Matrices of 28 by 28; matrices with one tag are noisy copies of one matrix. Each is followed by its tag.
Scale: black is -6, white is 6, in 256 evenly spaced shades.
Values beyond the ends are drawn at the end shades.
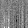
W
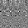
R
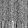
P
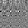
R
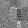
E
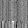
P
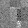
E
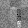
E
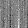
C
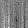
W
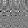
R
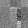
E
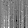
W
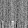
P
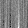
C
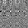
R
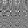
R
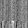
P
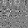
R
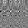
R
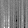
W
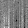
W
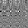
R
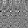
R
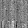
P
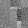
E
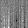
W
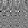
R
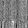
P
